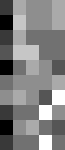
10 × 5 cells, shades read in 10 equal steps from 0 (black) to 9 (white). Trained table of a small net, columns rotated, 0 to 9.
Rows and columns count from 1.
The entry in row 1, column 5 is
6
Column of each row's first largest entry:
2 2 2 2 3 5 5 4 3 4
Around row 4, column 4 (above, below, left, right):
4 5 7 4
